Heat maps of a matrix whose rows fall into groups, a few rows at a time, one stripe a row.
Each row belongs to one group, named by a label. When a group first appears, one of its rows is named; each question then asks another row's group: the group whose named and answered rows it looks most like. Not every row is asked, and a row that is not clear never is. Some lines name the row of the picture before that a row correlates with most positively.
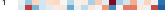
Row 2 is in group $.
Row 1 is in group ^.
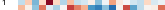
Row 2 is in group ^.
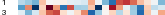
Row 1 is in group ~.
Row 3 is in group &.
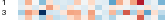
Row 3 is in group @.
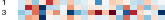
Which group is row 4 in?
@
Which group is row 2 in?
@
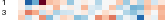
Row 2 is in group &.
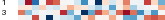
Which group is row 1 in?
$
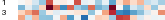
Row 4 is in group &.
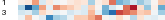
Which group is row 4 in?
@
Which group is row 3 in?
~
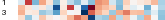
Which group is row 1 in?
$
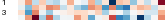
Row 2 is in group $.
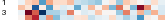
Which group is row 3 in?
@
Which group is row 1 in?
@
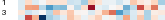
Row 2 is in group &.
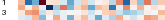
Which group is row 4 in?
&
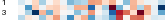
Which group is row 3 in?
~
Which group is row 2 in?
^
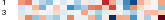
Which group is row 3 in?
&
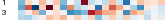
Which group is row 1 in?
&
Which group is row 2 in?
$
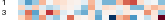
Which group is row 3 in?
$
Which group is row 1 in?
~
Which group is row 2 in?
&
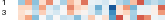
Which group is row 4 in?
~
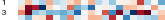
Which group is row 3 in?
~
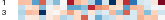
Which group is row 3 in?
@
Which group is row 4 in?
&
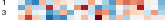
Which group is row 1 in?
~
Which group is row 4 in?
@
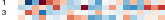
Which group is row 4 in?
^
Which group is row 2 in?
&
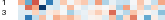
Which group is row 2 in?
@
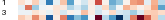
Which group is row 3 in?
&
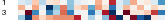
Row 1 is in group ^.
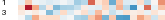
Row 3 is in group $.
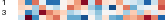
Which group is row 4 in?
$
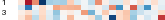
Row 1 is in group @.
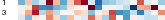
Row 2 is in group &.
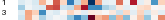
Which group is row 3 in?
@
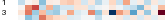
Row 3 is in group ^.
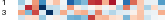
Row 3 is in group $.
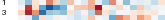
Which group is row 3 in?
@
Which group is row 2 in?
@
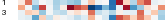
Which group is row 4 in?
~
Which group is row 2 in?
^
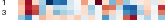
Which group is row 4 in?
~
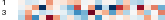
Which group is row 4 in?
$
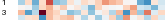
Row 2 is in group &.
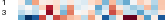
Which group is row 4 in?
~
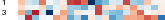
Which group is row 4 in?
$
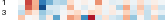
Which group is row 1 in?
@
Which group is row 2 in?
@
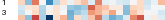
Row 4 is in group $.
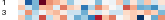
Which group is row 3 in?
$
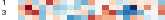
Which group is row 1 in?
$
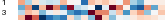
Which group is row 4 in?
@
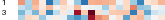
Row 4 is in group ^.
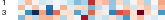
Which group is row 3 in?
~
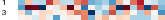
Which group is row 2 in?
@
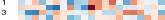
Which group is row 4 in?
&
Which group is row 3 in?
~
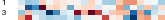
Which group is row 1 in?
~
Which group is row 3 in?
@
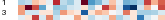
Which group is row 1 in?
&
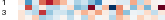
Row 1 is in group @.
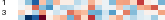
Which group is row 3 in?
^
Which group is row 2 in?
&
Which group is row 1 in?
~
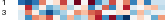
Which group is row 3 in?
@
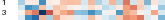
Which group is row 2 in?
~
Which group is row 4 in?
~
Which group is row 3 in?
@
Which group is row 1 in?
@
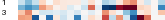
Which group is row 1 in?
~
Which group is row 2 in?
~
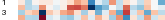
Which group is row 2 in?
^
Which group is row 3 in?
@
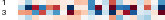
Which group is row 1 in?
^
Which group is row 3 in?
^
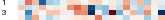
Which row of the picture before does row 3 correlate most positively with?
1
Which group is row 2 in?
^
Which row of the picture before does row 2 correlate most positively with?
1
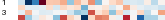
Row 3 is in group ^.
